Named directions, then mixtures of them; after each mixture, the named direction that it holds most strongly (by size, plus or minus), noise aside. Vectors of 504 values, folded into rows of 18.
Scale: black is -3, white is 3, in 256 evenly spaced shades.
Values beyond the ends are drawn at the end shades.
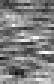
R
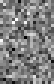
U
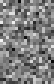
U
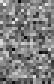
U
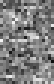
U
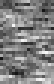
R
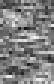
R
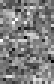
U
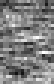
R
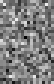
U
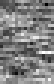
R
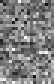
U
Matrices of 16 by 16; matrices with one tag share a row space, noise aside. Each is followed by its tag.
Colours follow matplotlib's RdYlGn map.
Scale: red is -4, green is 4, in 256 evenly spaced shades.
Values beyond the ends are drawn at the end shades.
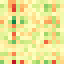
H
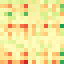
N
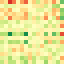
N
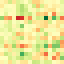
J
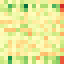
N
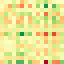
J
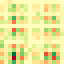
H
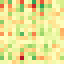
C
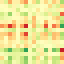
N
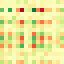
C
